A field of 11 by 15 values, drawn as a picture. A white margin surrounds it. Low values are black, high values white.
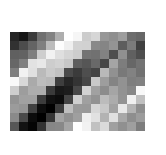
Grain: diagonal, up to the right. Ninth with the lowest average: bottom left. Slope: none. Calmest part: middle right.
